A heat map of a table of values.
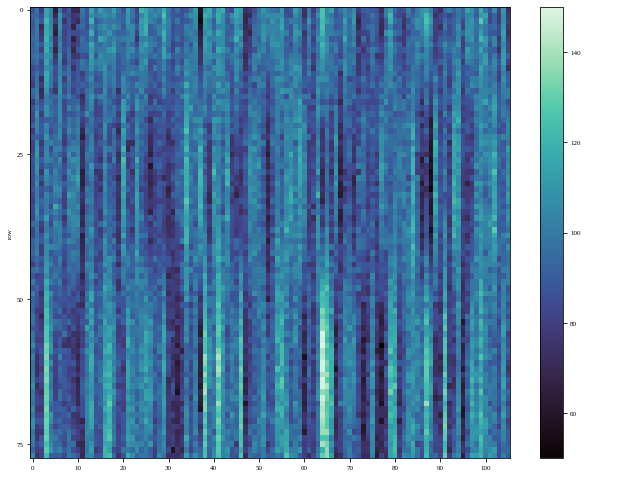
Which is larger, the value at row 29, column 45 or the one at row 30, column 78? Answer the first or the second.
the second
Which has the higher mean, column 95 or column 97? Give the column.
97
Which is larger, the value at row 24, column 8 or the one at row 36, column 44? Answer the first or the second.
the first
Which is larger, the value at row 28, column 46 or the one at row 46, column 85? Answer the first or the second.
the second
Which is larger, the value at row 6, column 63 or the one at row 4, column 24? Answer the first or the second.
the second
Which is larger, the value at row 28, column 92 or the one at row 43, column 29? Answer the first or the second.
the second
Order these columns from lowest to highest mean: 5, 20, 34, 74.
74, 5, 20, 34
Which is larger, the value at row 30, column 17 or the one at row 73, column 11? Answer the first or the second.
the first
